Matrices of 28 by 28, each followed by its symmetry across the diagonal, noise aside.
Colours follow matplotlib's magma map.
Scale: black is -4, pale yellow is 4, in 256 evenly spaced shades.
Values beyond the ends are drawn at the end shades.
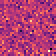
antisymmetric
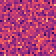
symmetric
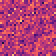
symmetric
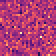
neither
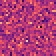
antisymmetric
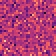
neither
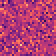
antisymmetric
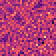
symmetric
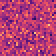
neither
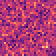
symmetric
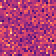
neither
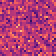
antisymmetric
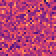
neither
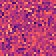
symmetric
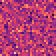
antisymmetric
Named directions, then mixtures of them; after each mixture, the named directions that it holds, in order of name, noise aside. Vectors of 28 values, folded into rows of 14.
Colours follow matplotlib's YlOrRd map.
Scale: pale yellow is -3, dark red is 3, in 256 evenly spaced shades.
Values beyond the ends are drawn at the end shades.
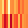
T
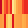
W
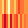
T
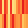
T, W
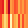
T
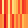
T, W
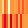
T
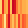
T, W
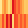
T, W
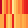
W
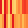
T, W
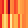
T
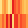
T, W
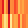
T
